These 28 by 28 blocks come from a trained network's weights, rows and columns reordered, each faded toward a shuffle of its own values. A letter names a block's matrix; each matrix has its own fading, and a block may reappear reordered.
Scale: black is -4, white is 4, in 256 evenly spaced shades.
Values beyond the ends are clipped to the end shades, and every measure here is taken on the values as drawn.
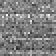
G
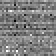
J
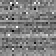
J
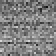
G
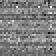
J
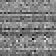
J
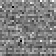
G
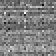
J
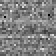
G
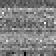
J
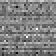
J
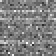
G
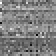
J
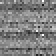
J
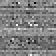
J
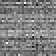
J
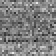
G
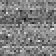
G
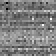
J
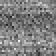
G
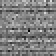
J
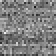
G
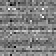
J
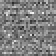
G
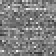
G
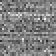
G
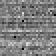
J
